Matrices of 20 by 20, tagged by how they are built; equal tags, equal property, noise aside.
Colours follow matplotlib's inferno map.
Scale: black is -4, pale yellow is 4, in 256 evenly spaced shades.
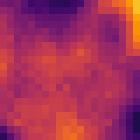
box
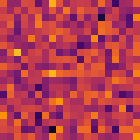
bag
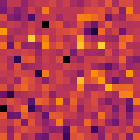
bag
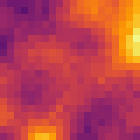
box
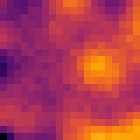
box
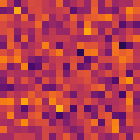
bag
